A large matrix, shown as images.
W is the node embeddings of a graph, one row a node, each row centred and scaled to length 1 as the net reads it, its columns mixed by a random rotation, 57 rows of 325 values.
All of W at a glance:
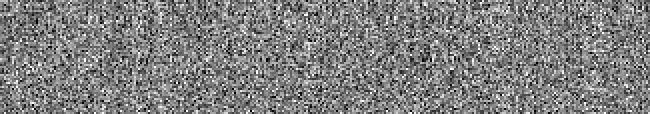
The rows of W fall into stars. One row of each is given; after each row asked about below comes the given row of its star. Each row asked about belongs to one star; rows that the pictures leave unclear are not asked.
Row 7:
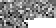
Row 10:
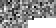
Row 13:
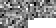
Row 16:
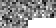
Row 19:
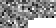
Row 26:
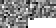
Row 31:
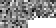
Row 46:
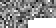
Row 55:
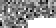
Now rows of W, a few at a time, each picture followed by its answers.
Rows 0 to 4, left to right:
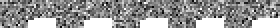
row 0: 16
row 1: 7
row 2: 31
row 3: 19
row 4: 16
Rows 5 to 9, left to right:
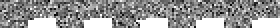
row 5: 26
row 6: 7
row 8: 55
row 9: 55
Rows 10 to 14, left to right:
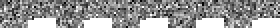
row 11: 10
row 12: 26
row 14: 10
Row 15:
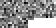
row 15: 19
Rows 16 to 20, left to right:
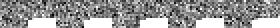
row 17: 55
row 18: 13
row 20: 7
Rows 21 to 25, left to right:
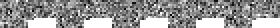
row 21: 31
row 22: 26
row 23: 16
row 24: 26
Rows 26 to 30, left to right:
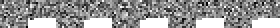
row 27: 7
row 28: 13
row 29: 13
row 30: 55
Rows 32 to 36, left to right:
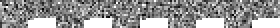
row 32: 55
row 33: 19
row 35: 46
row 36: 46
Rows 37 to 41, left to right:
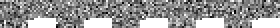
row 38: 26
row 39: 7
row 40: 31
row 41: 31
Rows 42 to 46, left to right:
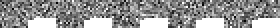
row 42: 55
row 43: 19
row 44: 7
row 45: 13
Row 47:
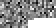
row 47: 26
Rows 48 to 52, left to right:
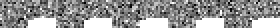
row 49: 19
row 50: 10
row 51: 31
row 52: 19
